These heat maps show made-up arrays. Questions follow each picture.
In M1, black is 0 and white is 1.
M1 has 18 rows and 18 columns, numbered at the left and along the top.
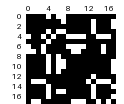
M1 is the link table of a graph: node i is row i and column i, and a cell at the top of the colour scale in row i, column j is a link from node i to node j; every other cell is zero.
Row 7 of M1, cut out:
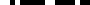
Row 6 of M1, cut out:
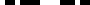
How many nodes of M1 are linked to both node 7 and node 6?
5
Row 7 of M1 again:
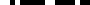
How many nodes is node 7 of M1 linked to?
6
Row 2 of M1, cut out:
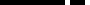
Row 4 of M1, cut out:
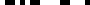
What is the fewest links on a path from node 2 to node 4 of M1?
3
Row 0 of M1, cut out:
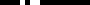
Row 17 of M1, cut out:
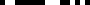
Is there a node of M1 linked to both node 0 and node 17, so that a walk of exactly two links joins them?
no
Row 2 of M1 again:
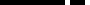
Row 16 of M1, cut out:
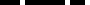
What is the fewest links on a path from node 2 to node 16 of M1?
2
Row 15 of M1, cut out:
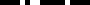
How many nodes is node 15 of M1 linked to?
4
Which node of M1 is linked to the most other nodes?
node 4
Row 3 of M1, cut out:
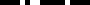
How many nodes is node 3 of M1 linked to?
4
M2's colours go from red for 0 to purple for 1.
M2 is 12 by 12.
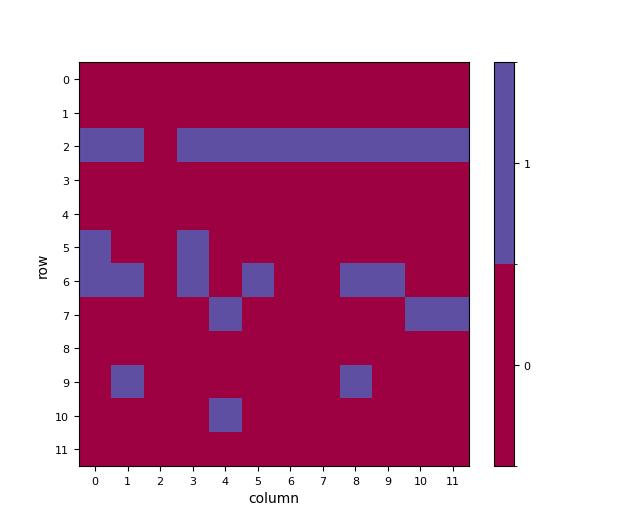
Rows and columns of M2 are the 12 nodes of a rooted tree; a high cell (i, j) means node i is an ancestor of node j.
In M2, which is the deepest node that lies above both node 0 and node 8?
6
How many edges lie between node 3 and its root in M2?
3
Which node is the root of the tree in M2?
2
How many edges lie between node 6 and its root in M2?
1
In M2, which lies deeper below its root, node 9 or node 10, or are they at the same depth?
the same depth
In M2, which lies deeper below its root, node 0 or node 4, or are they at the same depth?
the same depth
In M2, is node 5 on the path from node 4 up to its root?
no
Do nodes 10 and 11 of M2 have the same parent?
yes
